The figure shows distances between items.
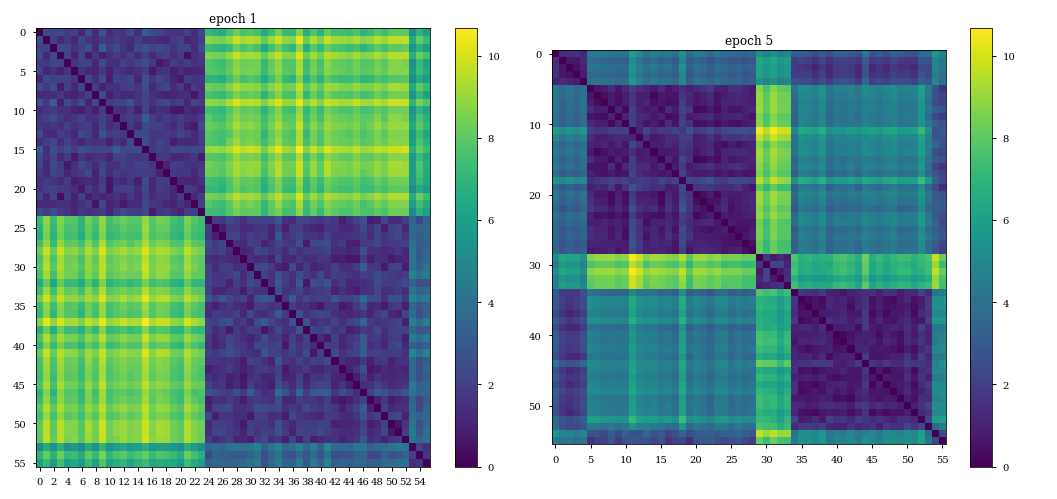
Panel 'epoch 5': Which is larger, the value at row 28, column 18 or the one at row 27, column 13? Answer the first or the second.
the first
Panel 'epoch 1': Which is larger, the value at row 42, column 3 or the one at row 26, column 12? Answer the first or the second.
the first
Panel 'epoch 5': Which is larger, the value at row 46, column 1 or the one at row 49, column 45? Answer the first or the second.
the first
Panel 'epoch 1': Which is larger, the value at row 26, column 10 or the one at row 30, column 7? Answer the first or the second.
the second
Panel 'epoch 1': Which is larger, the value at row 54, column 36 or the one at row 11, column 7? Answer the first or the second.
the first
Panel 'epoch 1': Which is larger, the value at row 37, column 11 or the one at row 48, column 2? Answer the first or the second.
the first
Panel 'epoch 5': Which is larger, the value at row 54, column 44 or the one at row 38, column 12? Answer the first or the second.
the second
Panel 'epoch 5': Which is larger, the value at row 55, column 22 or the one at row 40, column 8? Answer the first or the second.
the second
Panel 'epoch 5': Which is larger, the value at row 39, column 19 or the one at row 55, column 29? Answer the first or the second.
the second
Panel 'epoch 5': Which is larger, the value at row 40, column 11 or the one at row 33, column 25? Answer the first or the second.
the second
